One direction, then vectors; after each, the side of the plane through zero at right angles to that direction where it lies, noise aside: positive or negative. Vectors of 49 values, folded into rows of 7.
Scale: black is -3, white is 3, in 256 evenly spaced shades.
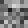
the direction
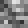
positive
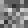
negative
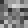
positive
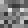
negative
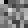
negative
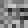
positive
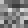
negative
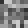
positive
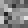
negative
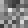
negative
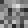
positive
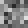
negative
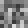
negative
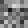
positive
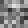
positive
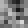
negative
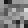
negative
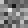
negative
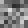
negative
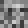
positive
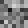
positive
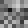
positive
